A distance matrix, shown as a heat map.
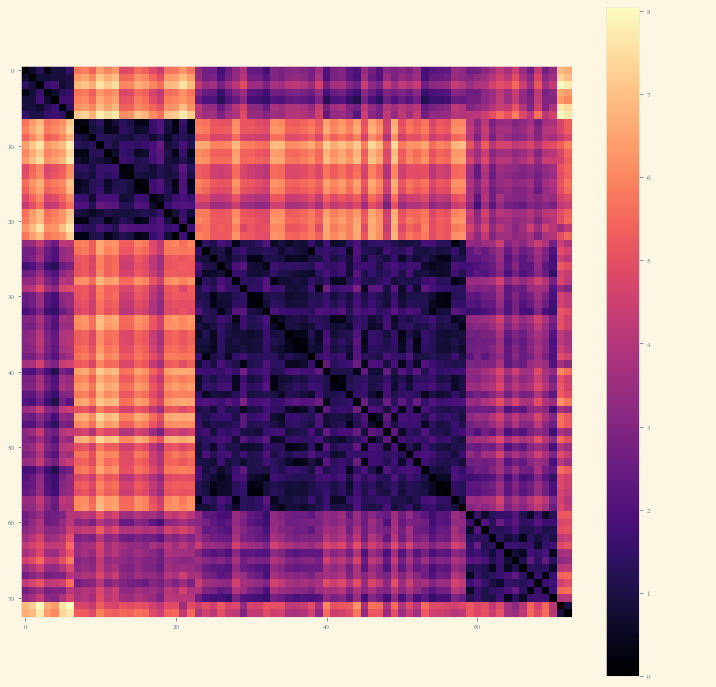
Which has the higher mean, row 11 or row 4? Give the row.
11
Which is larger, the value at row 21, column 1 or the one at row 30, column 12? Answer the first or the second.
the first
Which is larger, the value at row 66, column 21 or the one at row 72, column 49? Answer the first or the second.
the second
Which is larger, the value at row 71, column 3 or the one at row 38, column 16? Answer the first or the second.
the first
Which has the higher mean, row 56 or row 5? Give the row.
5
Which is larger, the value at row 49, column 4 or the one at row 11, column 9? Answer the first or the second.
the first
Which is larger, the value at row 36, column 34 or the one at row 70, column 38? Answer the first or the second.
the second
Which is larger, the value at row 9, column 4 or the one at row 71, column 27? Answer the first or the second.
the first
